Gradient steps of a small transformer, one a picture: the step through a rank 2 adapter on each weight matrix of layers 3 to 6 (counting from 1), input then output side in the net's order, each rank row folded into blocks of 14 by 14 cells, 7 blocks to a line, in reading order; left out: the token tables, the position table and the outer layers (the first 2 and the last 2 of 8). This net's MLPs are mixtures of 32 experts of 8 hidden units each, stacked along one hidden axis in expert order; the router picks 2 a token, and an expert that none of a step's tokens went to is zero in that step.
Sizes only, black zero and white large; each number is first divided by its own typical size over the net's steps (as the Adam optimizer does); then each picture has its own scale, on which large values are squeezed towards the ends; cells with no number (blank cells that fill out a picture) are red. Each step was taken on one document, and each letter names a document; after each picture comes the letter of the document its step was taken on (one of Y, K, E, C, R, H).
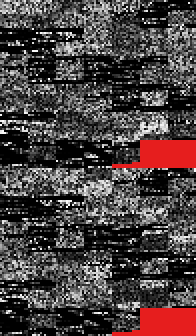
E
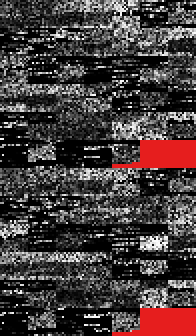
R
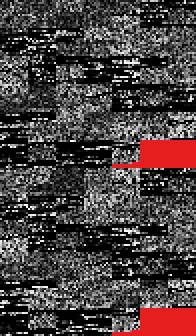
R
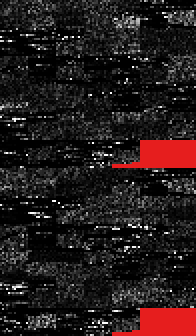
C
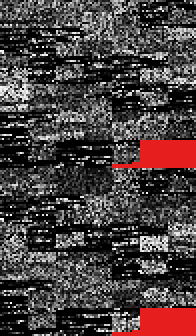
R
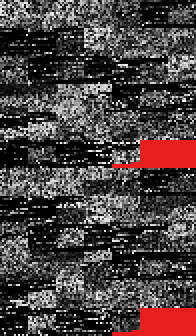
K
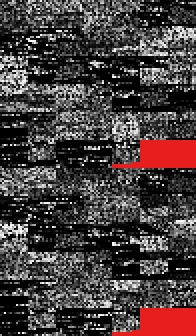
R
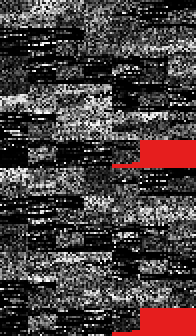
K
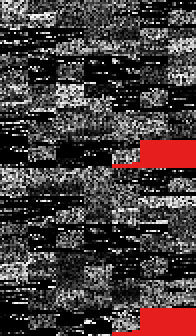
E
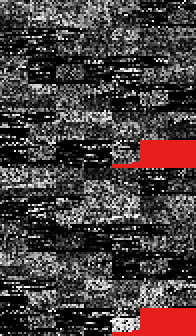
R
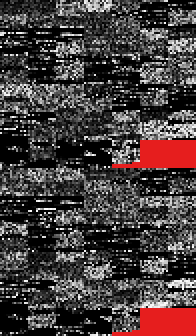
E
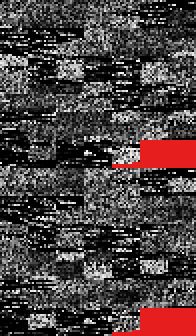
E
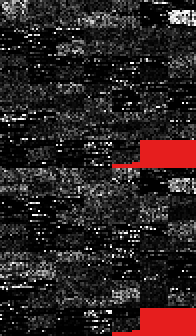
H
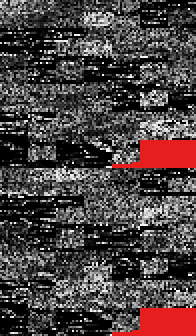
E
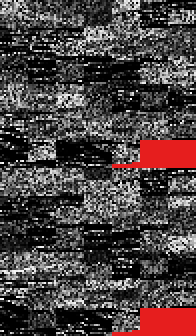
E
